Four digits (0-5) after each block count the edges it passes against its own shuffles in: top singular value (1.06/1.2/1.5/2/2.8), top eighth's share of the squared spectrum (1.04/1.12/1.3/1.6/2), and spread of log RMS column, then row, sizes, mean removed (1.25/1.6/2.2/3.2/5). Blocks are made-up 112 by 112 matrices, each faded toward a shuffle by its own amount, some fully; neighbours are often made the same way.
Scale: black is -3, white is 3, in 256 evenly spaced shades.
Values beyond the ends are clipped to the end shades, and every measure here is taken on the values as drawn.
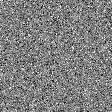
1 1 0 0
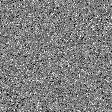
0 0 0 0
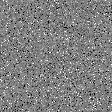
1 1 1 0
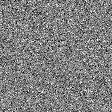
0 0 0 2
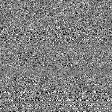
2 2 0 4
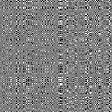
5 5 4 4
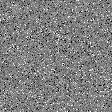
2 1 0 0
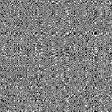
5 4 3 3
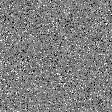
1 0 0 0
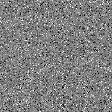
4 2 1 0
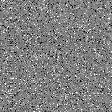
3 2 0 0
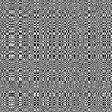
5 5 5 5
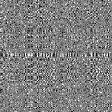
5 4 3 3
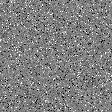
0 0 0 0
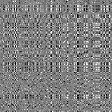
5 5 4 4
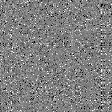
4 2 1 1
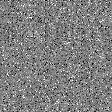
3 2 1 0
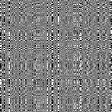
5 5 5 3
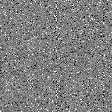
3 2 1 0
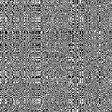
5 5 4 3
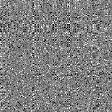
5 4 3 2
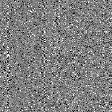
4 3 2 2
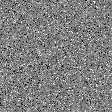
0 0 0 0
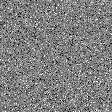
0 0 0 0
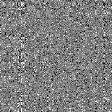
4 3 3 2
